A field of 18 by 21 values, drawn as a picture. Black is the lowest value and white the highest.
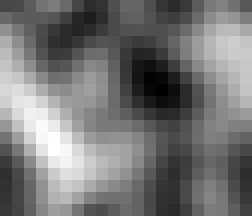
Mirror symmetry: none. Lone odd cells: none. Ninth with the highest average: middle left. Stripes: none.
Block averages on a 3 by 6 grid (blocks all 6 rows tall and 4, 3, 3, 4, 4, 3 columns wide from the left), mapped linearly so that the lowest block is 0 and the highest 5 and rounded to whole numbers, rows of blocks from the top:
201024
543013
253111
